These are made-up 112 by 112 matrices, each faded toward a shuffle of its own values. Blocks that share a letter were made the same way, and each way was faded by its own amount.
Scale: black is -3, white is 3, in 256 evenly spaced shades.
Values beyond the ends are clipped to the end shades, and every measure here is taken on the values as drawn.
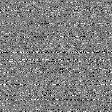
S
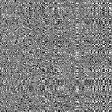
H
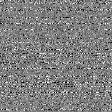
S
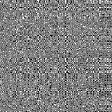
H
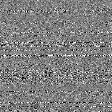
S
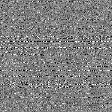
S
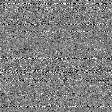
S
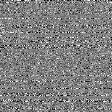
S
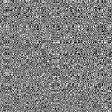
H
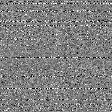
S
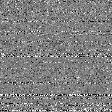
S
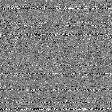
S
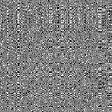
H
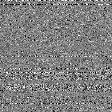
S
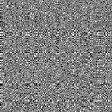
H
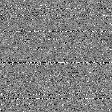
S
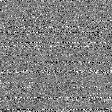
S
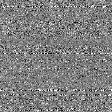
S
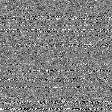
S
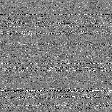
S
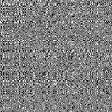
H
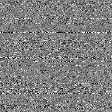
S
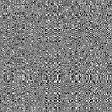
H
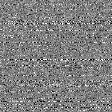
S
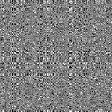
H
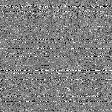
S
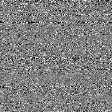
S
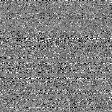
S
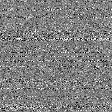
S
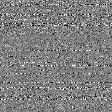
S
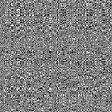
H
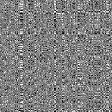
H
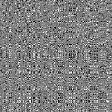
H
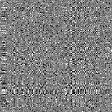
H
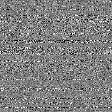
S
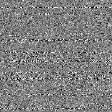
S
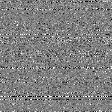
S
